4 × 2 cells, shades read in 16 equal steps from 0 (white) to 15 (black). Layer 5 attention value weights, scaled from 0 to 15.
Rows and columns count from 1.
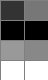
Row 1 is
12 8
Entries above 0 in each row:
2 2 2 0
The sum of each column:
33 30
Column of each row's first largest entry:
1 1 2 1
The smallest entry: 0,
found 2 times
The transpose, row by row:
12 15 6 0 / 8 15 7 0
